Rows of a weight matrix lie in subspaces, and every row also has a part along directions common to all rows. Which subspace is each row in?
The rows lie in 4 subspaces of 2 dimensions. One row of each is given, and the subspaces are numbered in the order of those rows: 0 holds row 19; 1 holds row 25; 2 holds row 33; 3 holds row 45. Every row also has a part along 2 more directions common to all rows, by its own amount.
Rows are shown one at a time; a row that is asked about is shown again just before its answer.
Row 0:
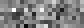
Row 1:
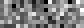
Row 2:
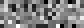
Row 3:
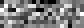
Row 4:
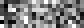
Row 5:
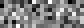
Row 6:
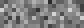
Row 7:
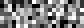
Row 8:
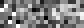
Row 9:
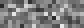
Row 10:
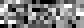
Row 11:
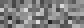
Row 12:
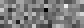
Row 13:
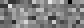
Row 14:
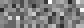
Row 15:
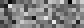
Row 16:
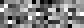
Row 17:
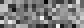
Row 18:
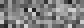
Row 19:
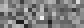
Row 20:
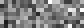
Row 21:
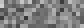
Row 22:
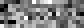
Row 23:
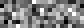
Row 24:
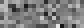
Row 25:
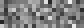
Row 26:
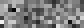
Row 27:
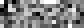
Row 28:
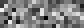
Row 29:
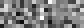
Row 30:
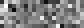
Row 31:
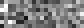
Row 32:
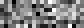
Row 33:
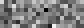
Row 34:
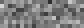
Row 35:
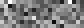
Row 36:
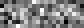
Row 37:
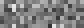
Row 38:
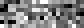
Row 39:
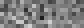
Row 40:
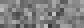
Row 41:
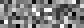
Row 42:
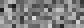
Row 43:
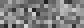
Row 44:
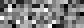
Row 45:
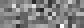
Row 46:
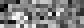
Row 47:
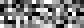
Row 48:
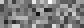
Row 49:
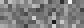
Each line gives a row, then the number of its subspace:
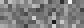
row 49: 2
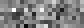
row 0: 0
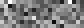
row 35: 2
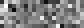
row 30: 3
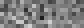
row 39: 0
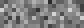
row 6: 1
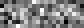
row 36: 1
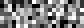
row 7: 2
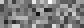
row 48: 2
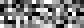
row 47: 2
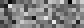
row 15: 2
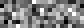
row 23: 1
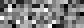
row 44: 2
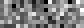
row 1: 1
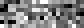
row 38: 0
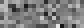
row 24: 3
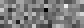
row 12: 2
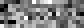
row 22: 0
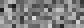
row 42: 2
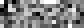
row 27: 3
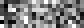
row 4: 1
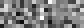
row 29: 0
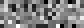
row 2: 3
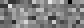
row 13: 2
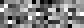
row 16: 1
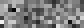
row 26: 1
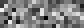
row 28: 1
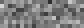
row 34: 3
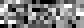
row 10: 0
